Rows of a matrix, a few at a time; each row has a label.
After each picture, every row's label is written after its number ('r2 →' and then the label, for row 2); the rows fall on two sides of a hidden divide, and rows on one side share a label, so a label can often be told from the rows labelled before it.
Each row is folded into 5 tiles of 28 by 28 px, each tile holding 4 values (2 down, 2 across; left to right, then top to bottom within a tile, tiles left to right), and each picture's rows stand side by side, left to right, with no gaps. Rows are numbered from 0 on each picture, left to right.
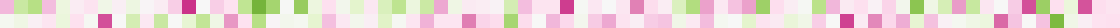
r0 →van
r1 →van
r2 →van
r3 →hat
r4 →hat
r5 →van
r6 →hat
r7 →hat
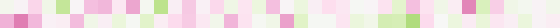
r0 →hat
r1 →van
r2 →van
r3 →van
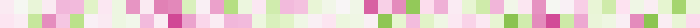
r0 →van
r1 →hat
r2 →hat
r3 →hat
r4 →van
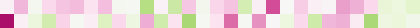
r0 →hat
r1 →van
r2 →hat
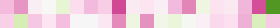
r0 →hat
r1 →hat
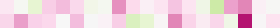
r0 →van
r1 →hat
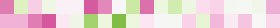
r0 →hat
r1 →van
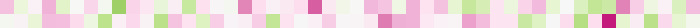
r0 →van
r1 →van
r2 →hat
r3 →hat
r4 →van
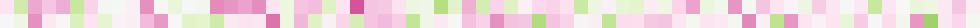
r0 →van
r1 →hat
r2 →hat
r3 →van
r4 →van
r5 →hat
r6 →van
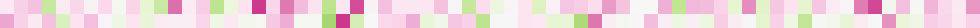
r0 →hat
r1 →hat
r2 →hat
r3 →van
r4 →van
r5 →van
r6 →hat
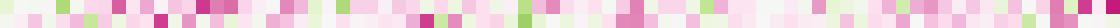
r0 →hat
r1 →hat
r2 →hat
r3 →van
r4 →hat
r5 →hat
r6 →hat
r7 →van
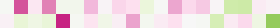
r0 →hat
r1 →van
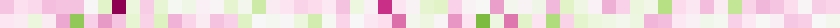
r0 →hat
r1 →van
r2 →hat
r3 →van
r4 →van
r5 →van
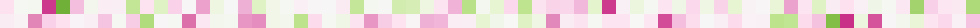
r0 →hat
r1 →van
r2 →van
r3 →hat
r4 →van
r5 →van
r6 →hat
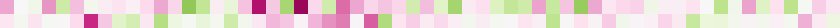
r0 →van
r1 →hat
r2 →hat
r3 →van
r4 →van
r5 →van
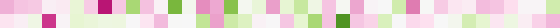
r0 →hat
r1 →van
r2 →van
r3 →hat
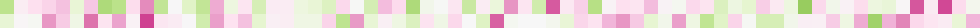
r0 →van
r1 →van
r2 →van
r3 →van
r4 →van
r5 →van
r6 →hat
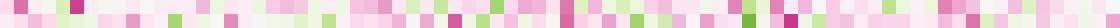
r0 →hat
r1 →van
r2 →hat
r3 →van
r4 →hat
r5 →hat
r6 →hat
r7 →hat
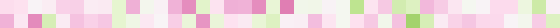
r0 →van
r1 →hat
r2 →van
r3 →van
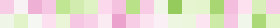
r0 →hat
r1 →van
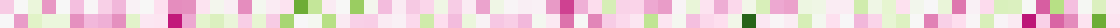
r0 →van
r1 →hat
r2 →van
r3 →van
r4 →hat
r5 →hat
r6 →van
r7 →van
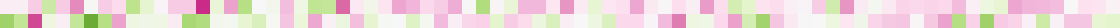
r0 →hat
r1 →van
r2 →van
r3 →hat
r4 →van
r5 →van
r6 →hat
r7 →van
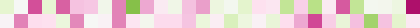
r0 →hat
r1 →van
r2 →van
